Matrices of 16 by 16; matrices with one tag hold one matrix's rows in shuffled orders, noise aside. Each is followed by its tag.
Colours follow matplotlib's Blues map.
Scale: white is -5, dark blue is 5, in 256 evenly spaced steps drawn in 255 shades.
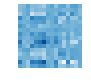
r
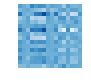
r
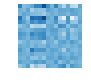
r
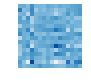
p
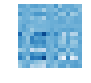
r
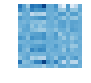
r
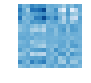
r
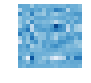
p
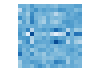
p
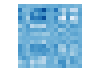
r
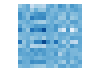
r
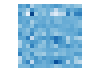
p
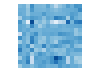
p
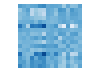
r
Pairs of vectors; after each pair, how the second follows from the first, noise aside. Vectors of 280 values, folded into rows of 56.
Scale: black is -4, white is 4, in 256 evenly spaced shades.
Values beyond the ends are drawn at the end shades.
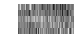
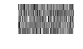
shuffled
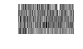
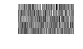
shuffled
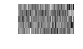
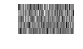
shuffled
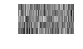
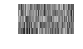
copied
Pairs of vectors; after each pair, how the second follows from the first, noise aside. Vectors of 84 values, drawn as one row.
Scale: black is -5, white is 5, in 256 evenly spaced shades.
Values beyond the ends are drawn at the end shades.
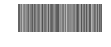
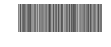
wrapped around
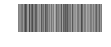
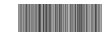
wrapped around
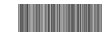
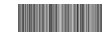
wrapped around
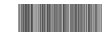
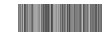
wrapped around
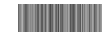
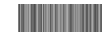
wrapped around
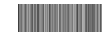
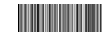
scaled up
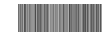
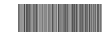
wrapped around
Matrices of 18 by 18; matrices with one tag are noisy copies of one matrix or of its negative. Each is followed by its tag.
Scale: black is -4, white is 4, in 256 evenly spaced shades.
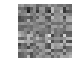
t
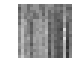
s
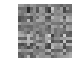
t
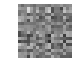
t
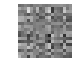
t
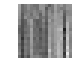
s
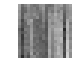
s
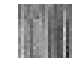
s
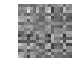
t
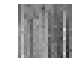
s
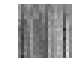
s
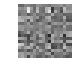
t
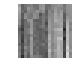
s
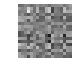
t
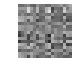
t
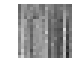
s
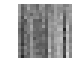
s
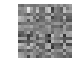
t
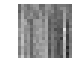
s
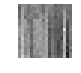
s
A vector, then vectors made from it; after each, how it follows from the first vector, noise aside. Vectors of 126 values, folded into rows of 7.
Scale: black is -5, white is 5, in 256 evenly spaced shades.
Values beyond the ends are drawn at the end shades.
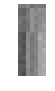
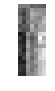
scaled up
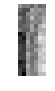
scaled up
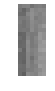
shrunk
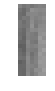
shrunk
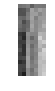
scaled up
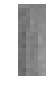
shrunk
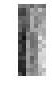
scaled up
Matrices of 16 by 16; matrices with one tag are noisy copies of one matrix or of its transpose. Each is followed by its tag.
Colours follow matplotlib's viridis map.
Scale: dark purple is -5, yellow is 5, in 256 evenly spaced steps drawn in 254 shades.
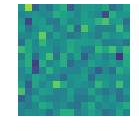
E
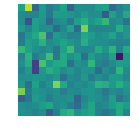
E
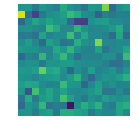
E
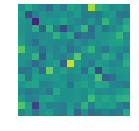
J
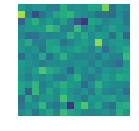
E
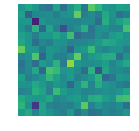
J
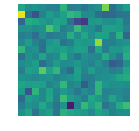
E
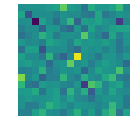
J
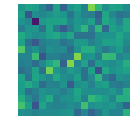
J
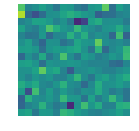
E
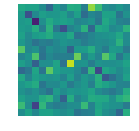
J
